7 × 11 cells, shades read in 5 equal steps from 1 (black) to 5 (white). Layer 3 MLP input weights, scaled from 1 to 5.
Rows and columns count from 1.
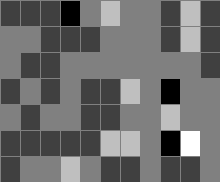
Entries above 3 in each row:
2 1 0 1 1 3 1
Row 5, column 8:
3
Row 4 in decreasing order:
4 3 3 3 3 3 2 2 2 2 1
